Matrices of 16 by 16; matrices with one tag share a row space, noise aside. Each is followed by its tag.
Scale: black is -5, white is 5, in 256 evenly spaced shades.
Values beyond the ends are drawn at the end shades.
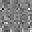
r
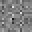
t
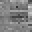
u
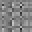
t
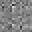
t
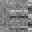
u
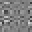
r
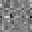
r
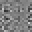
r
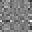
r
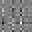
t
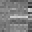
u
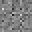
t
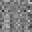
r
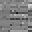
u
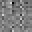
t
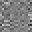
r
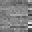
u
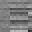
u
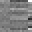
u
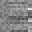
u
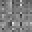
t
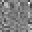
r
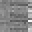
u
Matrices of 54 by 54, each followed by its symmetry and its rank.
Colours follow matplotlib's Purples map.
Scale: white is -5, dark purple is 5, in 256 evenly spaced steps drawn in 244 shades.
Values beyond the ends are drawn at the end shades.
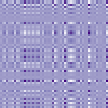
neither, rank one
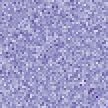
symmetric, full rank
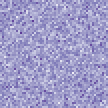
symmetric, full rank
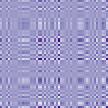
symmetric, rank one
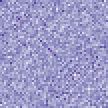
symmetric, full rank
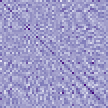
symmetric, rank five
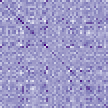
symmetric, rank five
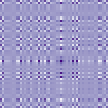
symmetric, rank one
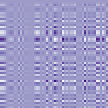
neither, rank one
